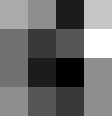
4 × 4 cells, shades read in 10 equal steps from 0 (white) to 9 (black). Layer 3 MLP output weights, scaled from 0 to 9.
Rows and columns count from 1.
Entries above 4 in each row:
1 3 3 2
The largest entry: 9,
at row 3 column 3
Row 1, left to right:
3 4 8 2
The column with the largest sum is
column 3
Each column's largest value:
5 8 9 4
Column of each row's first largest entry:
3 2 3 3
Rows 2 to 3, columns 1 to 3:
5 7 6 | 5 8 9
